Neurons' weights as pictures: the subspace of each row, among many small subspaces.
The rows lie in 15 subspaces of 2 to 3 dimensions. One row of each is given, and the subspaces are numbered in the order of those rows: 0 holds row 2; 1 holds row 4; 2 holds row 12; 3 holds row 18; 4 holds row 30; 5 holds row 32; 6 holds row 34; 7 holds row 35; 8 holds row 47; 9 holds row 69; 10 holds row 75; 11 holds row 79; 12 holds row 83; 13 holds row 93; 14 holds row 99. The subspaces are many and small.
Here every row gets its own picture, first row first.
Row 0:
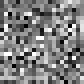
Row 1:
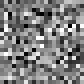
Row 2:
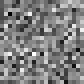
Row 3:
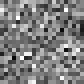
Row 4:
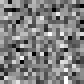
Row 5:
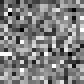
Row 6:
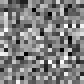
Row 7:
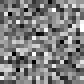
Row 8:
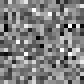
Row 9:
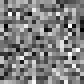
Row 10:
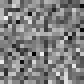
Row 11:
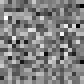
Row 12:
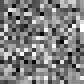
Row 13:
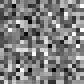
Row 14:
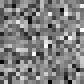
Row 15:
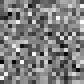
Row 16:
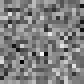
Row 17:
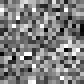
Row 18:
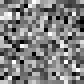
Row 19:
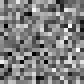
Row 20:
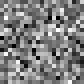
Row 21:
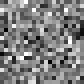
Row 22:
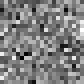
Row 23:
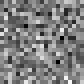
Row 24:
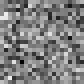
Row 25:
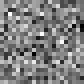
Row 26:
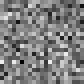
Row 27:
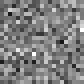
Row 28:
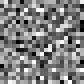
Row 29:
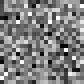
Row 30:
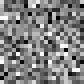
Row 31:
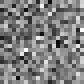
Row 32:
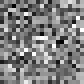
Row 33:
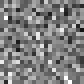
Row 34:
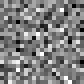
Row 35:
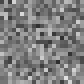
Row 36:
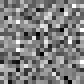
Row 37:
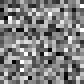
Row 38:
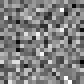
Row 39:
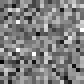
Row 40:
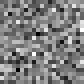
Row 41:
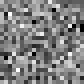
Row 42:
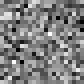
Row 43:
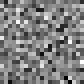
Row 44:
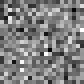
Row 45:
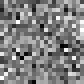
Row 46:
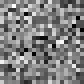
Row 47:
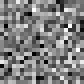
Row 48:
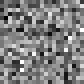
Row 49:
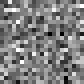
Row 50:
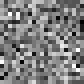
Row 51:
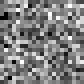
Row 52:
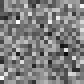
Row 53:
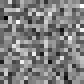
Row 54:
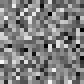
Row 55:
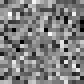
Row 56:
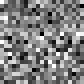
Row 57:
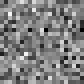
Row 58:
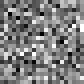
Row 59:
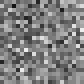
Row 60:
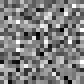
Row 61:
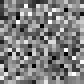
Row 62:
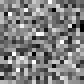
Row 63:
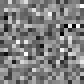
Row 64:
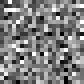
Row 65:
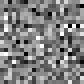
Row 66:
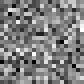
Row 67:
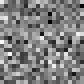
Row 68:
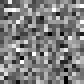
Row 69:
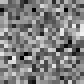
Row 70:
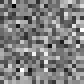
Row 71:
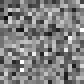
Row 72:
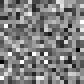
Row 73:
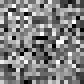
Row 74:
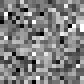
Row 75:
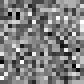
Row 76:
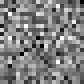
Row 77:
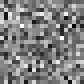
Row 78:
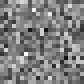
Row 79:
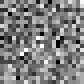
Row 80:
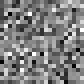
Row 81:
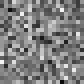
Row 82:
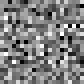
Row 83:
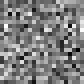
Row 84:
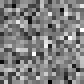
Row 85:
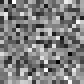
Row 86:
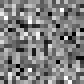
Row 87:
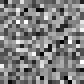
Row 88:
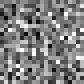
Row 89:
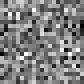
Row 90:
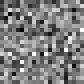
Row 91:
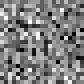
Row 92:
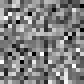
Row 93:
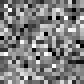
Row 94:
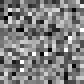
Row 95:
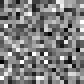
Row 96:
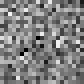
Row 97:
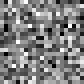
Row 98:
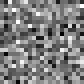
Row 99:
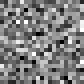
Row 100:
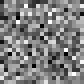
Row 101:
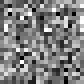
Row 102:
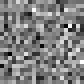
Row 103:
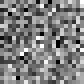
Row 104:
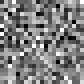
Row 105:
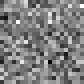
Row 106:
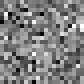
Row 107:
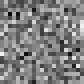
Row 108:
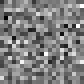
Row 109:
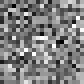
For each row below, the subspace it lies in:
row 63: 12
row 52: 4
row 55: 3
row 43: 14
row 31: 11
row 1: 0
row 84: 5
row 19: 8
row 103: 11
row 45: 4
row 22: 4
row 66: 2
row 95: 8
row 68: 1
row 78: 3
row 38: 6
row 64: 1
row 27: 2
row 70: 7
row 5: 13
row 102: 8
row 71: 13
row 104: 11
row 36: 6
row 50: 10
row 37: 13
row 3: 9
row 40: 6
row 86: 7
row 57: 3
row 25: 2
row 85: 7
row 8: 12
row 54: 11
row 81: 7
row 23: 5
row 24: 3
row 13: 7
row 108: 8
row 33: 2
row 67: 9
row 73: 5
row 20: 13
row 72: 8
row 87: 14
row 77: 14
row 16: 12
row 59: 7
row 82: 12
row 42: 3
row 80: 0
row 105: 4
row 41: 6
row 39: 2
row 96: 11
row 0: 0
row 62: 6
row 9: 12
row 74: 14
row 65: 12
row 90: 13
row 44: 13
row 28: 14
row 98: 1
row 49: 1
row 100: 9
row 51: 3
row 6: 10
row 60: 6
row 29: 4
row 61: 9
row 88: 7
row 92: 0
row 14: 5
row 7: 6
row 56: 9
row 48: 13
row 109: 5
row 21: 4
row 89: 10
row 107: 10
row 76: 11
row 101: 1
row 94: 13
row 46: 5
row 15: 10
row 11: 8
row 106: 14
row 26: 10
